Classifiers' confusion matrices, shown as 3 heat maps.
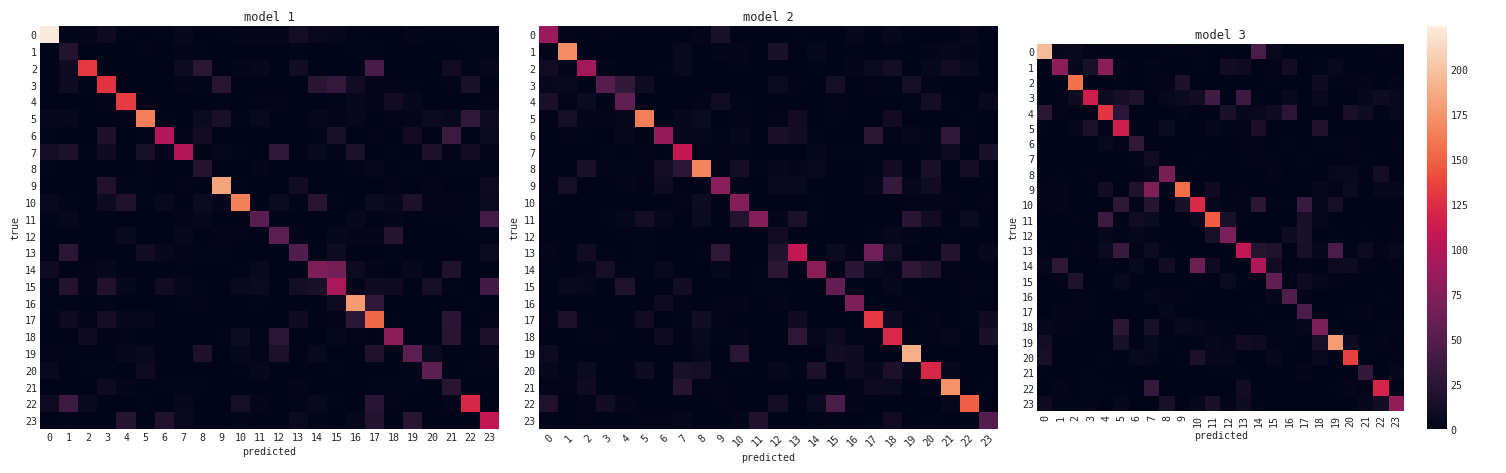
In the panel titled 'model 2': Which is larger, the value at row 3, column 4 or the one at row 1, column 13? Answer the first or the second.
the first
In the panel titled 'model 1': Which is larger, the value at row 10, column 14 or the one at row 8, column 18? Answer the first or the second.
the first
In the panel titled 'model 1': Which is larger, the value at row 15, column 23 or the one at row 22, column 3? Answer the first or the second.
the first
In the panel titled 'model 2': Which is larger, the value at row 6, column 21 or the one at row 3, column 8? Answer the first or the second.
the first
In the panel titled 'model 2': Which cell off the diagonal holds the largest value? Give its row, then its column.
13, 17
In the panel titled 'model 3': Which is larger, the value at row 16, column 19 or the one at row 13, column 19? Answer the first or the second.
the second
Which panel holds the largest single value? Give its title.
model 1
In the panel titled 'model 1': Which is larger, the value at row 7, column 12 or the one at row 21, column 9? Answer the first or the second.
the first
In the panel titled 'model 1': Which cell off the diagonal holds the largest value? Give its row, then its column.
14, 15
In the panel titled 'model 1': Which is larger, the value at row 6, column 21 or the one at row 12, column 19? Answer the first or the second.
the first
